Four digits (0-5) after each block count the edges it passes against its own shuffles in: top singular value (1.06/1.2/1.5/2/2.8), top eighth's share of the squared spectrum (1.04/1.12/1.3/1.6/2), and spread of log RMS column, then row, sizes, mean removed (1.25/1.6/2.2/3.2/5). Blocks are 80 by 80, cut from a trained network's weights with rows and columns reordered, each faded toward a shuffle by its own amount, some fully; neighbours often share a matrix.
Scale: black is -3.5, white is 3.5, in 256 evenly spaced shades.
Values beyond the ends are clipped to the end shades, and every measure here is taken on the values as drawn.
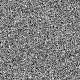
2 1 0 0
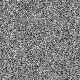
1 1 0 0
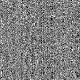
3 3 2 1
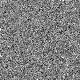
0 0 0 0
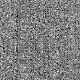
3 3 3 1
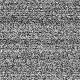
3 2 0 1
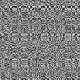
5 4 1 3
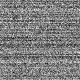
4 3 0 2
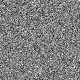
0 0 0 0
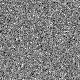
0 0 0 0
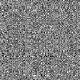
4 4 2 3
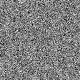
0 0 0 0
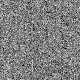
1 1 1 0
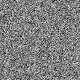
0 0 0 0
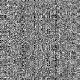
3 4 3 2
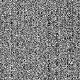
3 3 2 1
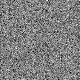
1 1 0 0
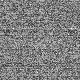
2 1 0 0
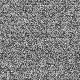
2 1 0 0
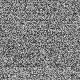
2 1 0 0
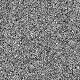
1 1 0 0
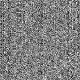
3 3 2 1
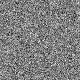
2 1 0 0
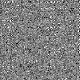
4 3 2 2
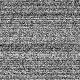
4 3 0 2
